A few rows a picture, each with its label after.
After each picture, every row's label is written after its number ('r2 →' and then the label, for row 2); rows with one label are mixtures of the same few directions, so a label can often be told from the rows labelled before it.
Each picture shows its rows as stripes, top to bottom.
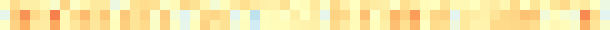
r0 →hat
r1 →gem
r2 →gem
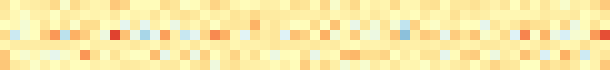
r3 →hat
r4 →gem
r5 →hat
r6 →hat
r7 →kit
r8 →kit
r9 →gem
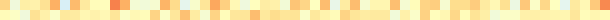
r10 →hat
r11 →gem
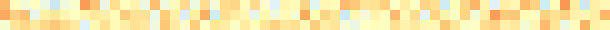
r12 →kit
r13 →gem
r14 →kit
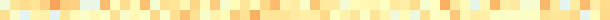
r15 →kit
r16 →gem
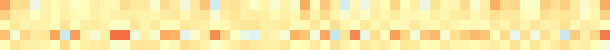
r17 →gem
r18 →gem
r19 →hat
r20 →hat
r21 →hat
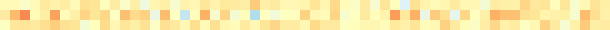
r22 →hat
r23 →gem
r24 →kit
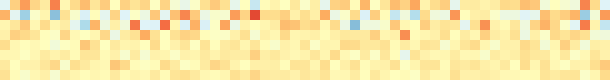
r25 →gem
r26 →gem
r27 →kit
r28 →hat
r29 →kit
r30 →hat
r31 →hat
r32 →gem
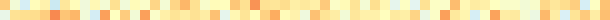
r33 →gem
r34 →kit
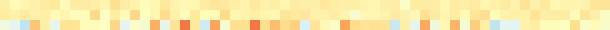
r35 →hat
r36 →kit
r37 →gem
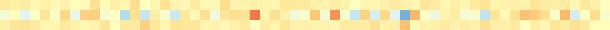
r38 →kit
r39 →hat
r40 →hat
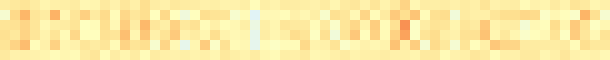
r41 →hat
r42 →gem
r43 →hat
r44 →hat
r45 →gem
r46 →kit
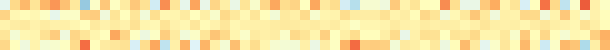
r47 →kit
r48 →kit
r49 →kit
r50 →hat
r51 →kit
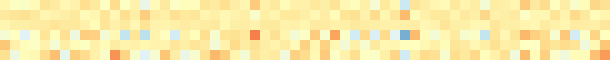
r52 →hat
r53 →hat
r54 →kit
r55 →hat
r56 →gem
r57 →hat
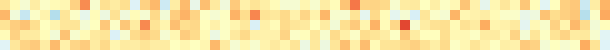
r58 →kit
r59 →gem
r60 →hat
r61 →hat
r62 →gem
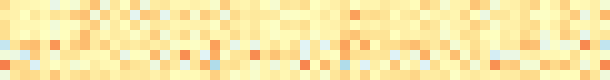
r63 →kit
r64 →kit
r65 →kit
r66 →kit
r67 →gem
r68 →gem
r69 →gem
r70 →gem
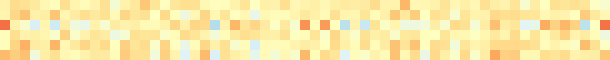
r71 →hat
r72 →gem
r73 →gem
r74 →hat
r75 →gem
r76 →gem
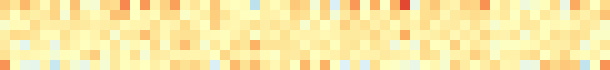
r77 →hat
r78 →hat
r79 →gem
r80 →hat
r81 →gem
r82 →kit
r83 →gem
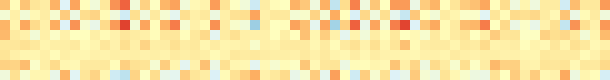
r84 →hat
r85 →hat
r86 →hat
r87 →gem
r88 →hat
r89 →gem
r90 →gem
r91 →hat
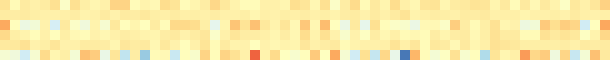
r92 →hat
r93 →hat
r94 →gem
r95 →gem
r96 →gem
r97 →hat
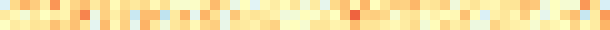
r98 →gem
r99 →kit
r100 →kit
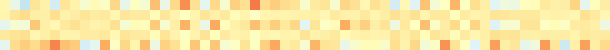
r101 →gem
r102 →gem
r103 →gem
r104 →gem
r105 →kit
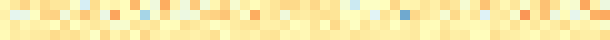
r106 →kit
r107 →hat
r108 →hat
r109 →kit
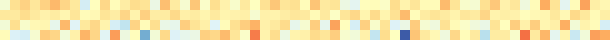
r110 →kit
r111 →hat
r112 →hat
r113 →hat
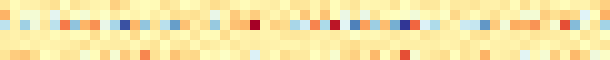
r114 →hat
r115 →gem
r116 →hat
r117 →kit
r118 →kit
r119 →hat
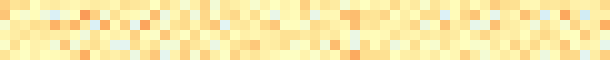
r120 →gem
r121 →kit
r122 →kit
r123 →kit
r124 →hat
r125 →kit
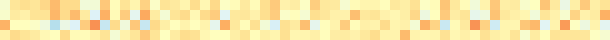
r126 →kit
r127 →kit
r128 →kit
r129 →hat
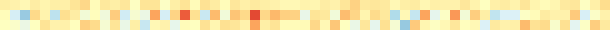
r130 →kit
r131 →gem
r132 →hat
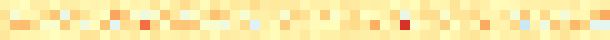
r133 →gem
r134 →hat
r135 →hat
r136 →kit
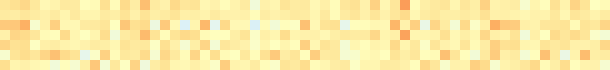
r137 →hat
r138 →hat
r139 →gem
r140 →hat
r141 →gem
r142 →kit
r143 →kit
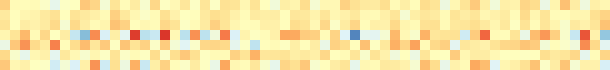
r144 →kit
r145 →hat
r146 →hat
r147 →kit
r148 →gem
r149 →gem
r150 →kit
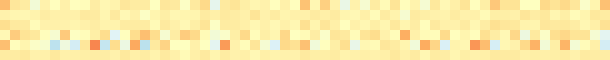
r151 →gem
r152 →hat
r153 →gem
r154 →hat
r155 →kit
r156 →gem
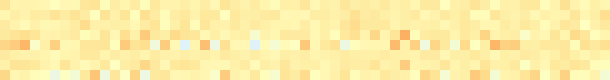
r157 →kit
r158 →kit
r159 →kit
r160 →hat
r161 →gem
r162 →kit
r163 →hat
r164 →kit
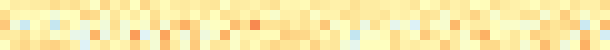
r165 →kit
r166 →kit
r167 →gem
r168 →kit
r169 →kit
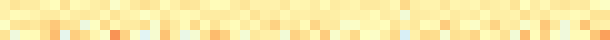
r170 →hat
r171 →hat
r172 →kit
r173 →hat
